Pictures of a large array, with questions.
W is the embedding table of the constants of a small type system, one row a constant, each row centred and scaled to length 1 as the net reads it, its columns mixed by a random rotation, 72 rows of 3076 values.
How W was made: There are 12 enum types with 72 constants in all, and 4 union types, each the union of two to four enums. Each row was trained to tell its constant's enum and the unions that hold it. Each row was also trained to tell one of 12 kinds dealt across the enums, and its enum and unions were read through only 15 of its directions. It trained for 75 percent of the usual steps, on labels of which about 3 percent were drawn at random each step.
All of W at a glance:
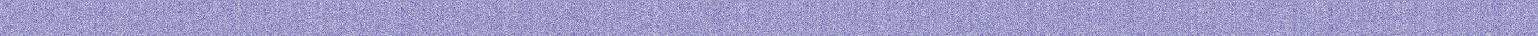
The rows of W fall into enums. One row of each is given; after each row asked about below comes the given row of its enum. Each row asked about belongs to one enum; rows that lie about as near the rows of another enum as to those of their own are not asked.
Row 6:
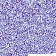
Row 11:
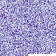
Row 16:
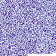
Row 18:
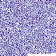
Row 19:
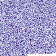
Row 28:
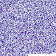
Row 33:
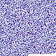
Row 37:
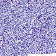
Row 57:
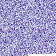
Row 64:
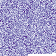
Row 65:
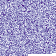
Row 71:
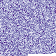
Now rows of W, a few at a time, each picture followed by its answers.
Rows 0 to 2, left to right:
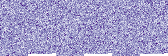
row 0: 33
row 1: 37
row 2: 65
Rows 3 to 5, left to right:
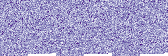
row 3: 18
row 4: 11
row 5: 19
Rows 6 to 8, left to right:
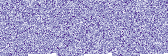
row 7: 64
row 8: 6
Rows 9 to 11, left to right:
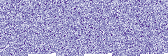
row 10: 37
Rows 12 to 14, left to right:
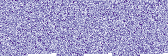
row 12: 65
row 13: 64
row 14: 6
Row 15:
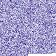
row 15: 71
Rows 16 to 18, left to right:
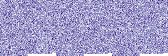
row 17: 6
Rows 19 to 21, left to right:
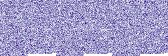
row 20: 19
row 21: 33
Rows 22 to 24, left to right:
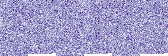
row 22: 6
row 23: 57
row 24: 37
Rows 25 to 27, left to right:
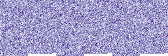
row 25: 37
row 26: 33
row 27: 37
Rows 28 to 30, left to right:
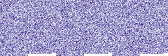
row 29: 19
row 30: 19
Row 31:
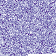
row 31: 37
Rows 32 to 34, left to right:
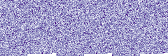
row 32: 16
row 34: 18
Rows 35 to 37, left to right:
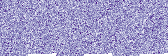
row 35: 71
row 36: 65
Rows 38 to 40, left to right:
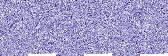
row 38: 18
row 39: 19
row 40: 6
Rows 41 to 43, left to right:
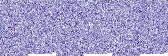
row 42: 6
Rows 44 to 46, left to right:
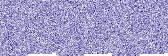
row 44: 64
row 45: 57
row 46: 65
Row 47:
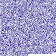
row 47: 11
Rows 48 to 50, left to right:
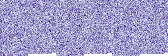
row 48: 33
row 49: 57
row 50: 37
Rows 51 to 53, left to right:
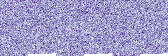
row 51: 18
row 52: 65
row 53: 33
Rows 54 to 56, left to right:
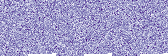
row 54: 65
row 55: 19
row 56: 18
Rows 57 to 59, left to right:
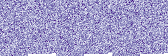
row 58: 64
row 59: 6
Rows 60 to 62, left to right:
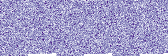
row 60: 18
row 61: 33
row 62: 57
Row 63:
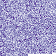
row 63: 28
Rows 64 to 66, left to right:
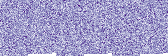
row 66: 71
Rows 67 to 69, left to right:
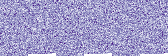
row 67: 33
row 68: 71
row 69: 65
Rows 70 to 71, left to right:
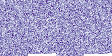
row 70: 16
